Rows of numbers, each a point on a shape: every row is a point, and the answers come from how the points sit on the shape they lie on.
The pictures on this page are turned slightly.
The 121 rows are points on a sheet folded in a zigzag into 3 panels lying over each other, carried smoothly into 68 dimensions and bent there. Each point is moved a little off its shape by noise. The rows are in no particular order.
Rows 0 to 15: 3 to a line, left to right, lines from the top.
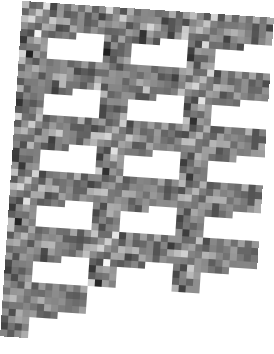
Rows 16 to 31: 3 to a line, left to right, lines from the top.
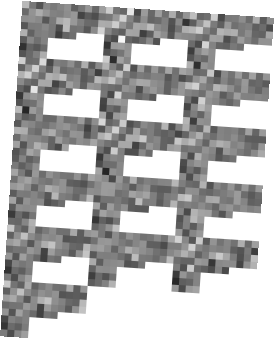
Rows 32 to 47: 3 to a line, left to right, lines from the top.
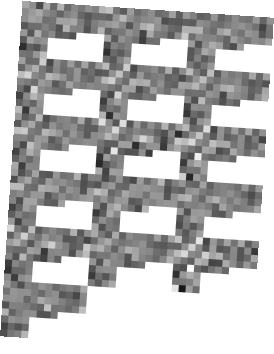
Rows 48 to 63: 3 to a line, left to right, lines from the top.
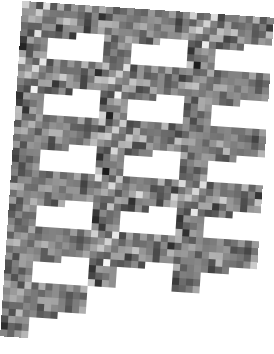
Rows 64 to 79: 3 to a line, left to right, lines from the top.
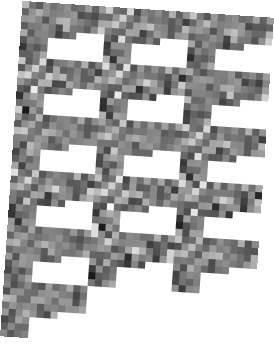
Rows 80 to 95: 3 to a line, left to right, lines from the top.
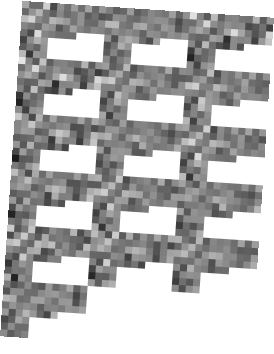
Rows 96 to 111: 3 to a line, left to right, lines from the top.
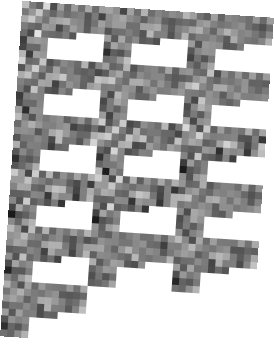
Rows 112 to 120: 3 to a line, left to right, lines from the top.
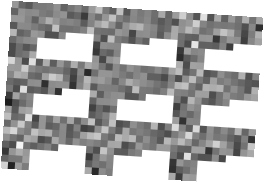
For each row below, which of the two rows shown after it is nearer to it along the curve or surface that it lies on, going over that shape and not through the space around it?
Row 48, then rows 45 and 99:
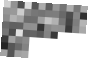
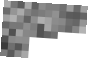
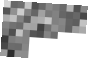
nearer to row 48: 45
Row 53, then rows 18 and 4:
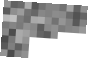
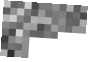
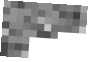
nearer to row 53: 18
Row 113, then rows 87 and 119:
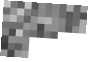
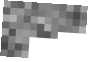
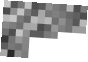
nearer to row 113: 87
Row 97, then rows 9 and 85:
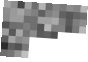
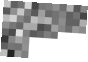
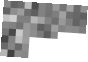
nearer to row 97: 85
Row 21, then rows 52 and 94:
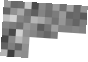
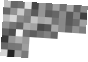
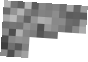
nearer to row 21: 52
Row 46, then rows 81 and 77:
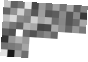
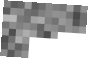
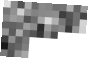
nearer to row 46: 81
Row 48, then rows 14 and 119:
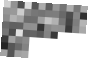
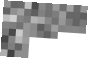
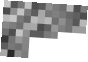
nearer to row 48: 14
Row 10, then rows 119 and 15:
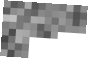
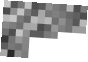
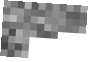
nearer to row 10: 119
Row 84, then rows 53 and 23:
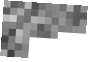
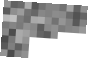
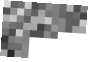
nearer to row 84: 53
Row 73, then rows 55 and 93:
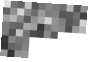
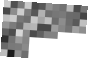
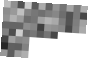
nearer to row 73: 55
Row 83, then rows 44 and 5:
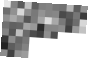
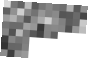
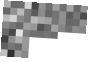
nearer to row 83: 44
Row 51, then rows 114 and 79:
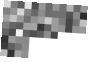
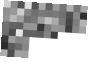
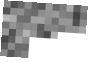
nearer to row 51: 114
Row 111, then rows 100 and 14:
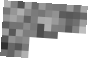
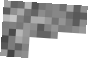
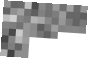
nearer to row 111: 100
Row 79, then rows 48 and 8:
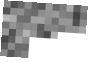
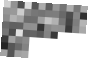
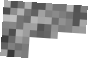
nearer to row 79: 8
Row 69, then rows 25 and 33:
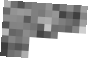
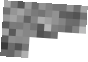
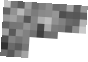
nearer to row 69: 33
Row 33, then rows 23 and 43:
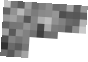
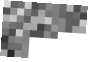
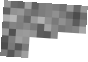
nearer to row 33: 23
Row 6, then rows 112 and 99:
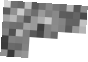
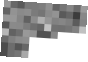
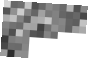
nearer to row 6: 99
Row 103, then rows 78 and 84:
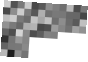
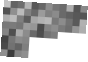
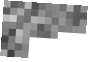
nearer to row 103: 78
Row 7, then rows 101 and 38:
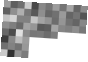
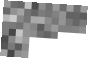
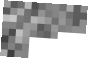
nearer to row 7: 101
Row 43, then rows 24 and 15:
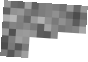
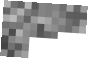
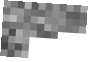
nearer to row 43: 24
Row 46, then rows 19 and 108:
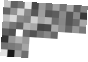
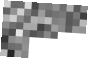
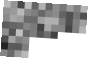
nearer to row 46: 19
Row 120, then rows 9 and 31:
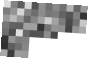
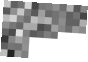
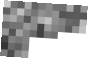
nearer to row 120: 9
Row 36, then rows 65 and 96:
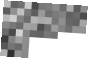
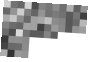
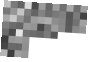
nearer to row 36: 65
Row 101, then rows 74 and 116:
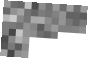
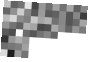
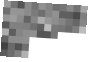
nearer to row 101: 74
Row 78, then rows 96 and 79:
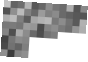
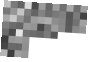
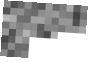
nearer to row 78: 79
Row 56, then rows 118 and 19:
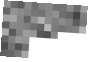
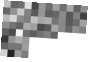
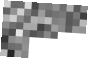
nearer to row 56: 19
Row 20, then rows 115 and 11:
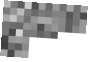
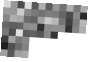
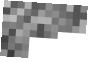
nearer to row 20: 115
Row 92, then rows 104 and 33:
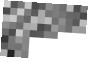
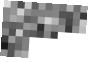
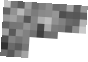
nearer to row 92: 33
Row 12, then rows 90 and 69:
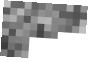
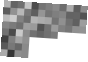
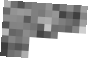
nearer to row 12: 69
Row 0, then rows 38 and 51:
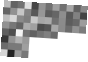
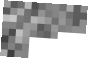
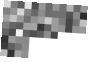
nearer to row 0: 51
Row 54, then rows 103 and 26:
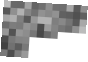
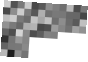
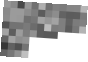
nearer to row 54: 103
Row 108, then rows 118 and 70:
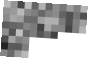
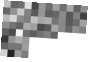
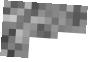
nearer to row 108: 118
